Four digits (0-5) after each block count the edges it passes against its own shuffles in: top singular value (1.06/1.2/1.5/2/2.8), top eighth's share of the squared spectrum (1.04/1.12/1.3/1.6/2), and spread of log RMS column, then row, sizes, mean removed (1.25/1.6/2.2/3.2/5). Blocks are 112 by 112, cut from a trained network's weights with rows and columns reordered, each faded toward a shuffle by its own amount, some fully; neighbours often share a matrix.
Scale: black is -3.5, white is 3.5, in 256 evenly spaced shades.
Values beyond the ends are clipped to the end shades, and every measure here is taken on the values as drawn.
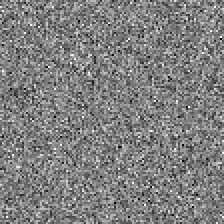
0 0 0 0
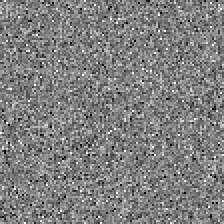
2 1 0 0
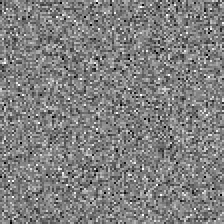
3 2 1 1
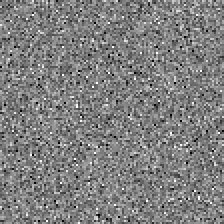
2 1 0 0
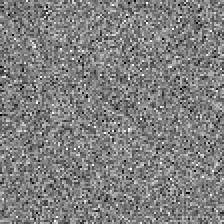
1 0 0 0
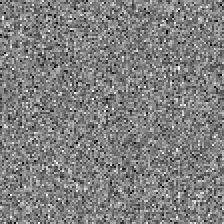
1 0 0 0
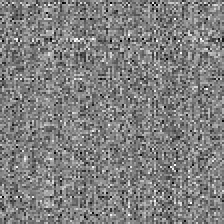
4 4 2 3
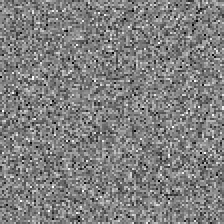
0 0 0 0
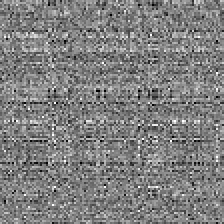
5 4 3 3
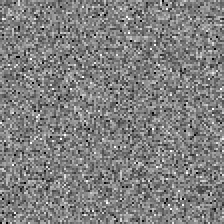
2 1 0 0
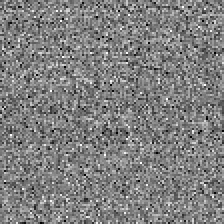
3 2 1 1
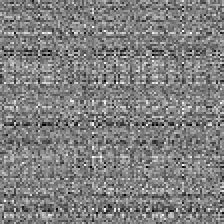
5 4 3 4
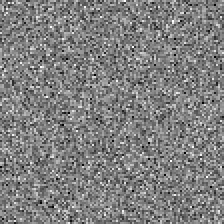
0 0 0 0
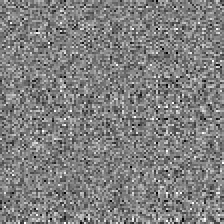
4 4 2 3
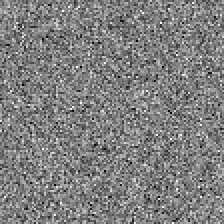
1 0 0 0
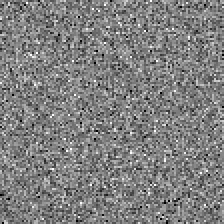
2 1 0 0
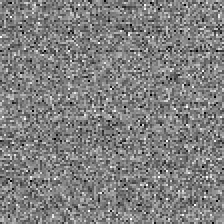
3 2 0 1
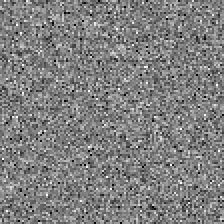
2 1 0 0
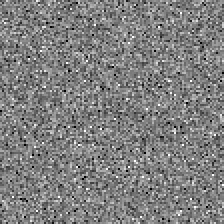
0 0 0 0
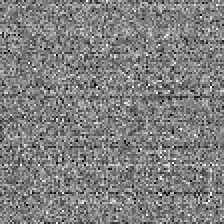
4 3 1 2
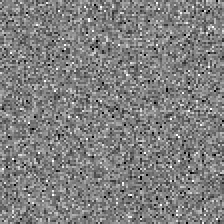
2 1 1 0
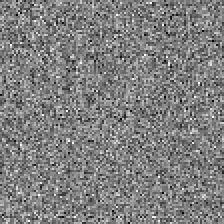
3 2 0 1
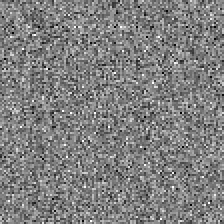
3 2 0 1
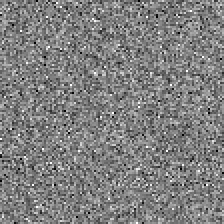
2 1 0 0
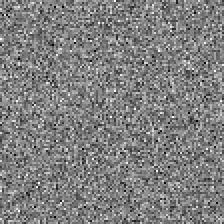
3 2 0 1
